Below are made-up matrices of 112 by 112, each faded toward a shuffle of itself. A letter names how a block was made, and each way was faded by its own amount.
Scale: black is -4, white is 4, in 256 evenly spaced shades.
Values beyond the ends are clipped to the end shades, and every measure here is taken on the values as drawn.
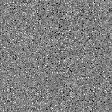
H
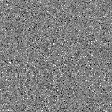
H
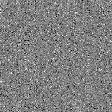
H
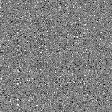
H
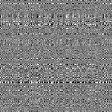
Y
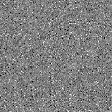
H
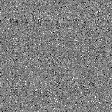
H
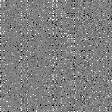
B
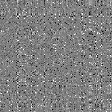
B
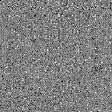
H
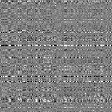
Y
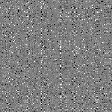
B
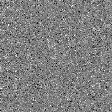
H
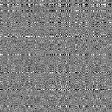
Y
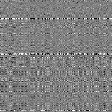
Y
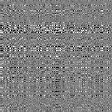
Y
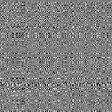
Y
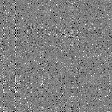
B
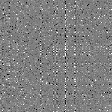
B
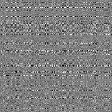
Y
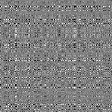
Y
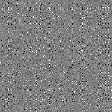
B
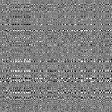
Y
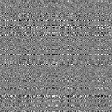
Y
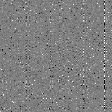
B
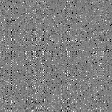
B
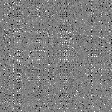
B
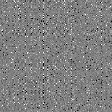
B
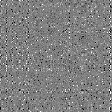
B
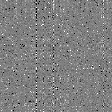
B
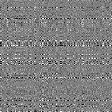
Y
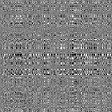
Y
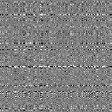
Y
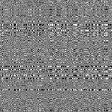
Y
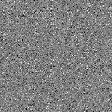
H
